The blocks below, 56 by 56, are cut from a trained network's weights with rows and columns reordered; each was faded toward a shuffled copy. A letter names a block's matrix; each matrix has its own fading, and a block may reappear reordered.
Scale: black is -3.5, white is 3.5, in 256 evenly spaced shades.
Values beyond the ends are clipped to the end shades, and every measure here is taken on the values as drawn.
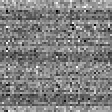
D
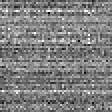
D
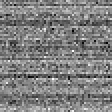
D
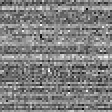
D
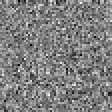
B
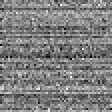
D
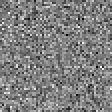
B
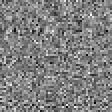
B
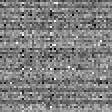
D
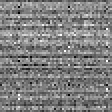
D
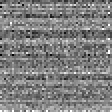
D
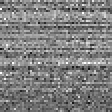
D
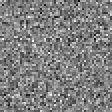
B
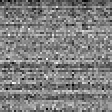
D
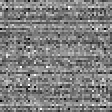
D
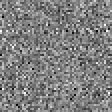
B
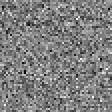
B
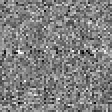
B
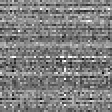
D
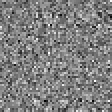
B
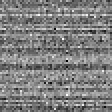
D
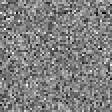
B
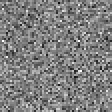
B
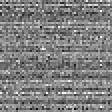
D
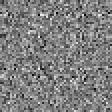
B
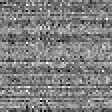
D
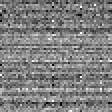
D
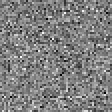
B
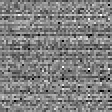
D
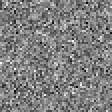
B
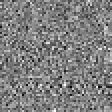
B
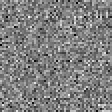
B
